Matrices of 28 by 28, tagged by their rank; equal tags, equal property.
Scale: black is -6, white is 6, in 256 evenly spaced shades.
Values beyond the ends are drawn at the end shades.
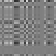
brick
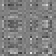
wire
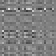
wire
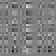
wire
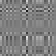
brick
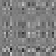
wire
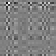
wire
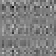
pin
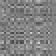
pin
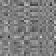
pin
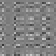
wire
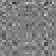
pin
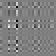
brick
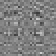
pin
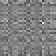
pin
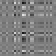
brick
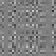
wire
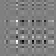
brick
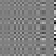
brick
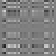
brick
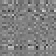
pin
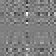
wire
